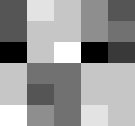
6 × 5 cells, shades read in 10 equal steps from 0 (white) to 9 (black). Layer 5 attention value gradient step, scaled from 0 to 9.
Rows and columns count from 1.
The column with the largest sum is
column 1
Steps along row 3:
down down up down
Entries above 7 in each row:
0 0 2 0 0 0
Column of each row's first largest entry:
1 1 1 2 2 3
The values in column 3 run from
0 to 5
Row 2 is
6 2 2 4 5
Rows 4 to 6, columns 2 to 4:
5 5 2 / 6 5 2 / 4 5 1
